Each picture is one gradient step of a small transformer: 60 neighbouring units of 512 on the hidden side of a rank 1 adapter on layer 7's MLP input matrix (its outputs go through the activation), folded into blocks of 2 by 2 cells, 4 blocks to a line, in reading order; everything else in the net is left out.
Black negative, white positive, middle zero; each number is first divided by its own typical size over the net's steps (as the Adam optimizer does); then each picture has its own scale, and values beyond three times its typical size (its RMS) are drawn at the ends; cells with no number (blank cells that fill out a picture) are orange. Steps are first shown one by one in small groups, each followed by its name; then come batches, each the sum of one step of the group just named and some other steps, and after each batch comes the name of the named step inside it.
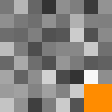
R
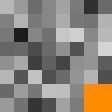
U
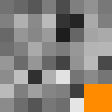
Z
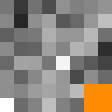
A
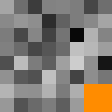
U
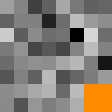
Z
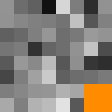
R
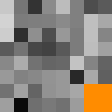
U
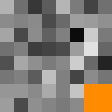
R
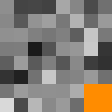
A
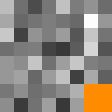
Z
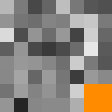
R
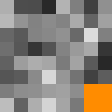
A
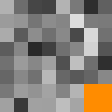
R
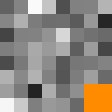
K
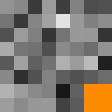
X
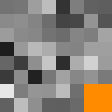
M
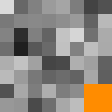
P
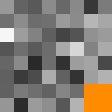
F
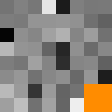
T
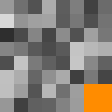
T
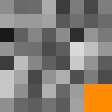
T
